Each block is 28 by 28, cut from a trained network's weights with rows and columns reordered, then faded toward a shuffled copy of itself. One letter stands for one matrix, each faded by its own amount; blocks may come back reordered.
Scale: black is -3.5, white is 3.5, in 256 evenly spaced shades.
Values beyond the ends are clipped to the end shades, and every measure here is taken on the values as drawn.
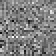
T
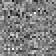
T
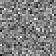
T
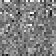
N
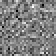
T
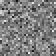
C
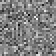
C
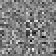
T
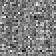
N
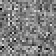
T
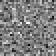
T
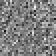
C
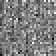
N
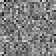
T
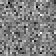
N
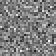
T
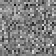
T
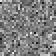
C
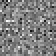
N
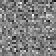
T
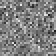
C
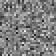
C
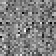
N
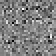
T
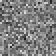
C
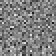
T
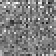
N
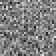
C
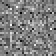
N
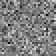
C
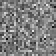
N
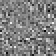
T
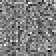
N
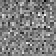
T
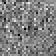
N
